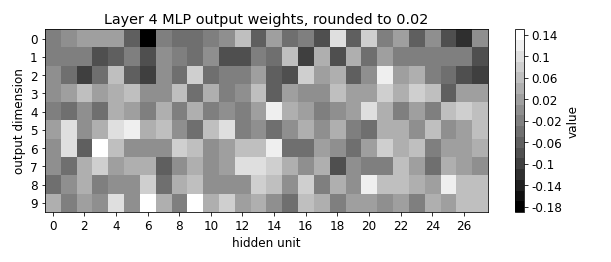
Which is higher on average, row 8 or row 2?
row 8
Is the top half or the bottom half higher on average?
bottom
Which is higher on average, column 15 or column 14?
column 14
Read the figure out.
Title: Layer 4 MLP output weights, rounded to 0.02
x-axis: hidden unit, ticks 0 2 4 6 8 10 12 14 16 18 20 22 24 26
y-axis: output dimension, ticks 0 1 2 3 4 5 6 7 8 9 (0 at the top)
Colour bar: value, ticks -0.18 -0.14 -0.1 -0.06 -0.02 0.02 0.06 0.1 0.14
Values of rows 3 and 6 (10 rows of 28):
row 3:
0 0.02 0.06 0.02 0.04 0.06 0 0 0.06 -0.04 0.04 -0.02 0 0.06 -0.06 0.02 0 0 0.06 0.02 0.02 0.08 0.04 0.08 0.06 -0.06 0.02 0.02
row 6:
0 0.1 -0.06 0.14 0.06 0 0 0 0.08 0.06 0 0.02 0.06 0.06 0.12 -0.04 -0.04 0.02 0 -0.04 0.02 0.08 0.04 0.06 -0.02 0.02 0.02 0.04
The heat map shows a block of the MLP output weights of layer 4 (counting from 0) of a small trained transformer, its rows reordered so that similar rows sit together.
